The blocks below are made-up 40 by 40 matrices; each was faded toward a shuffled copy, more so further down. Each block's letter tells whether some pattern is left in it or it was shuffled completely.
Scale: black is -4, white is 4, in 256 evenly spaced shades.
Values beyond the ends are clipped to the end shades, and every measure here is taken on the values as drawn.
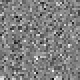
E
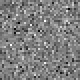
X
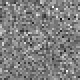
X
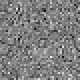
E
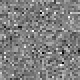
E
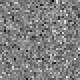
X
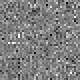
E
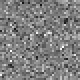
E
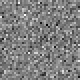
X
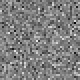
X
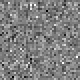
E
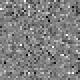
E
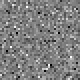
X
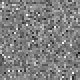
X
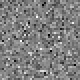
X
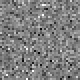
X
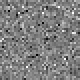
E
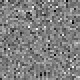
X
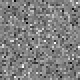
X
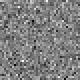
X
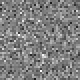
X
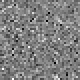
E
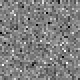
X
